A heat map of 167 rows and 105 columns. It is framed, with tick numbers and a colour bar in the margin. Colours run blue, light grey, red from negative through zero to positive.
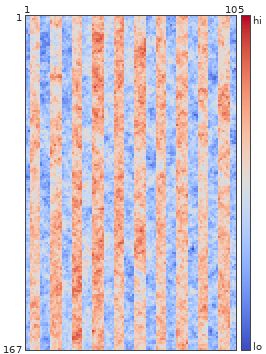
Ninth with the highest average: top middle. Stripes: upright, repeating 10 times. Grain: streaks running down.
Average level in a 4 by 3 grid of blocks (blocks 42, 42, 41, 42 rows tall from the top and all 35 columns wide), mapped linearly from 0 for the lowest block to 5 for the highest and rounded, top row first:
051
231
341
321
